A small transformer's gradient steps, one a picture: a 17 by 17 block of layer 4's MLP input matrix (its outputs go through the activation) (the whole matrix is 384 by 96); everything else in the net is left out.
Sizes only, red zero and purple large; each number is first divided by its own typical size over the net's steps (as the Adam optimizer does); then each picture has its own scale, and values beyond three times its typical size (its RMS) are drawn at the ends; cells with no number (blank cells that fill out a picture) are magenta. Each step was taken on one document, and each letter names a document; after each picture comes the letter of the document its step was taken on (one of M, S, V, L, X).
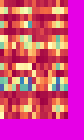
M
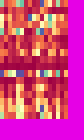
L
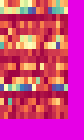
M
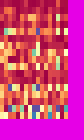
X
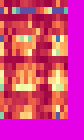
M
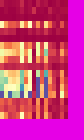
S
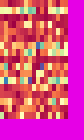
M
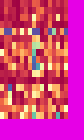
X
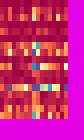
X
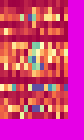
X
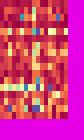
X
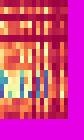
S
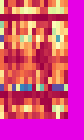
M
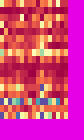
L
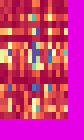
X
